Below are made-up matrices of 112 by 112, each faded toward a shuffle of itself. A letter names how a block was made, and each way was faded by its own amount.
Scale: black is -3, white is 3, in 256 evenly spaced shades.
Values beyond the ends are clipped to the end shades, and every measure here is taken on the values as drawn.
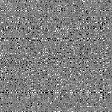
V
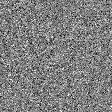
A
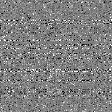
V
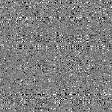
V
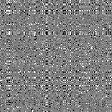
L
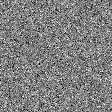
A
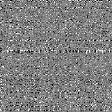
V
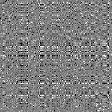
L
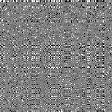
L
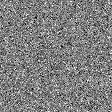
A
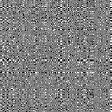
L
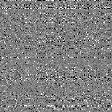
V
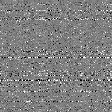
V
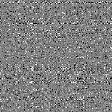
V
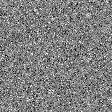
A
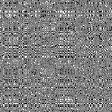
L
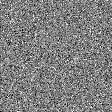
A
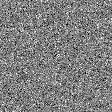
A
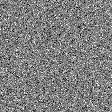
A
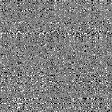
V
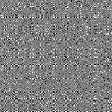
L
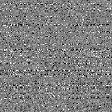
V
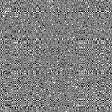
L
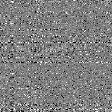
V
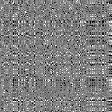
L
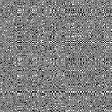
L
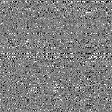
V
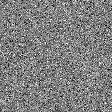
A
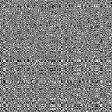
L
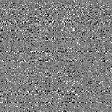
V
